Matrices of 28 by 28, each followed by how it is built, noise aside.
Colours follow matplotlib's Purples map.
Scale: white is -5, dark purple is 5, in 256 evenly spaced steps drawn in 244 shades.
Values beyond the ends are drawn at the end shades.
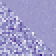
lower triangular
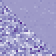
lower triangular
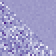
lower triangular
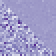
lower triangular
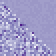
lower triangular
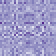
low rank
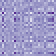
low rank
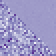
lower triangular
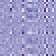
low rank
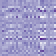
low rank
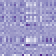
low rank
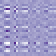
low rank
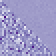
lower triangular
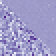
lower triangular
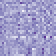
low rank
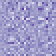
low rank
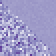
lower triangular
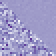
lower triangular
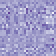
low rank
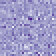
low rank
